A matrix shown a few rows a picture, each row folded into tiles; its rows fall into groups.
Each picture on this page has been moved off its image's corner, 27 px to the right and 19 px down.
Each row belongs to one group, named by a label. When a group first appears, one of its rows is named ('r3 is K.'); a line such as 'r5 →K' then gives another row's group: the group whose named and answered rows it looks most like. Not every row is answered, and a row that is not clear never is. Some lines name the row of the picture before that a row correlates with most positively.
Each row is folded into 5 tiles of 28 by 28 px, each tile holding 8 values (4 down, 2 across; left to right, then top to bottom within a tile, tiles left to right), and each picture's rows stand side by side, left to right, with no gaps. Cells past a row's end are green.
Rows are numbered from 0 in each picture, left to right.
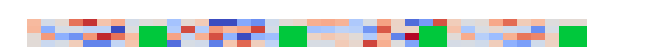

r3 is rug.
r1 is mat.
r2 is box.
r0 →rug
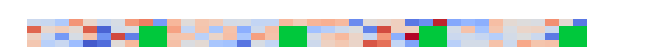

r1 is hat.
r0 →hat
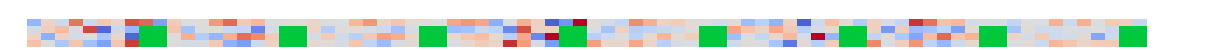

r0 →hat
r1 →rug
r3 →box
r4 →rug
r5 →hat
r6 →rug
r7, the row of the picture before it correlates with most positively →3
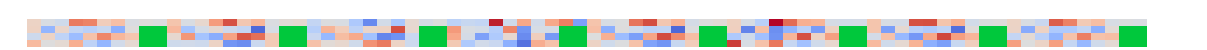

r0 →rug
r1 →rug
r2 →mat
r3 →hat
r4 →rug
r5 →rug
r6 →rug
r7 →rug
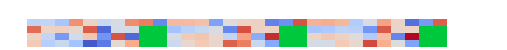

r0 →hat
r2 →box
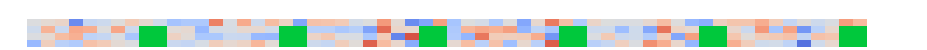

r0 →mat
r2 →box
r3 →hat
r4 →box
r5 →hat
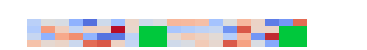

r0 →mat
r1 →box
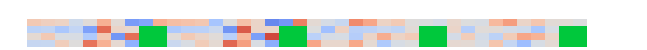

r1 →box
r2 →rug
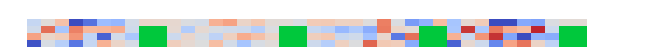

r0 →mat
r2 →box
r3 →mat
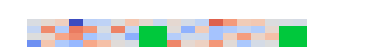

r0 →mat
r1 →rug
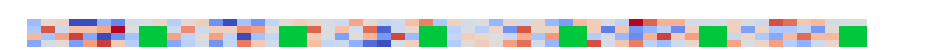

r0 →mat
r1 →mat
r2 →hat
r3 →box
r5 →rug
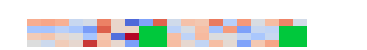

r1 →hat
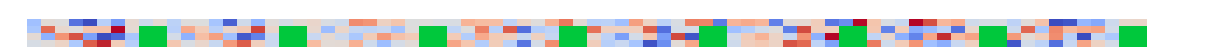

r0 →mat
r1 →mat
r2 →rug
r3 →hat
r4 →hat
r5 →box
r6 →rug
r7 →mat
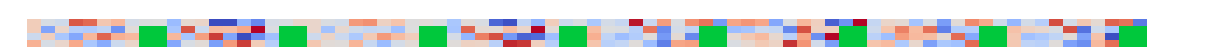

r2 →rug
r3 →mat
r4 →hat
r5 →box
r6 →hat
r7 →hat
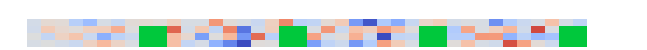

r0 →mat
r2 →mat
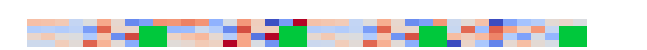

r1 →box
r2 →box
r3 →mat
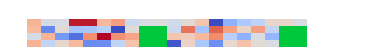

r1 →mat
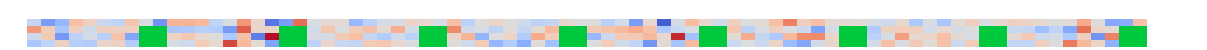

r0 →hat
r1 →box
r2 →mat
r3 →hat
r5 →rug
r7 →box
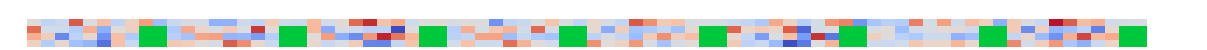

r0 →hat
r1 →mat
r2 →rug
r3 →mat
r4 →rug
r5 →hat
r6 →hat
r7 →rug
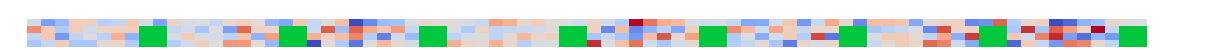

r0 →hat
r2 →mat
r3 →rug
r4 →rug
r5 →hat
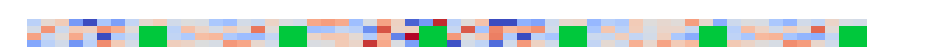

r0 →mat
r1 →mat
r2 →box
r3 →mat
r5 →mat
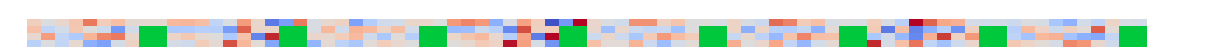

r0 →rug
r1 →box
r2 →mat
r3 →box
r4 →rug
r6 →rug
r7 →mat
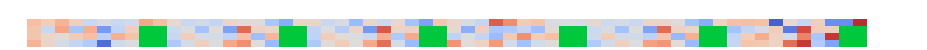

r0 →hat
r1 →box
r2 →box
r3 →rug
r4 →box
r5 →box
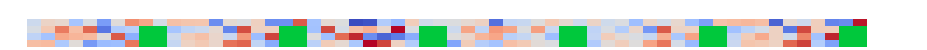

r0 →hat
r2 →mat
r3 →mat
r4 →box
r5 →box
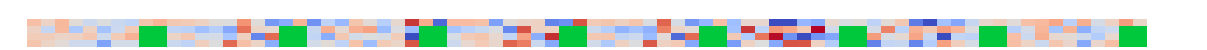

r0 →hat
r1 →box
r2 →hat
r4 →box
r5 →mat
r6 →mat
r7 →hat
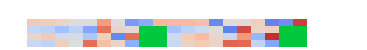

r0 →box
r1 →box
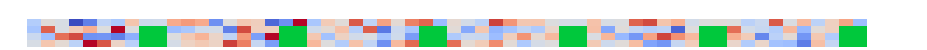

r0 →mat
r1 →box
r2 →hat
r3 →rug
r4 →rug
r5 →hat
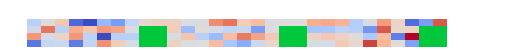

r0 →mat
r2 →box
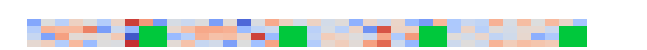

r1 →hat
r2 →box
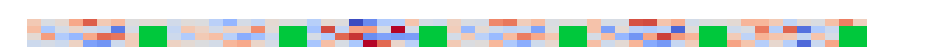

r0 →rug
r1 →mat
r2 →mat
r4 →rug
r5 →hat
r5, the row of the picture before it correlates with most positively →0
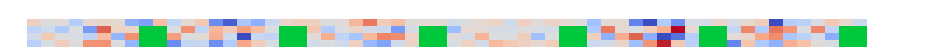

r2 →rug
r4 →mat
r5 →mat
